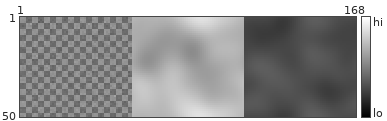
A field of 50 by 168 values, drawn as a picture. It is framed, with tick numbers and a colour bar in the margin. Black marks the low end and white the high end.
The table splits into one row of 3 panels. Panel 1,1: middling, checkered. Panel 1,2: high, smooth. Panel 1,3: low, smooth, faint in contrast.
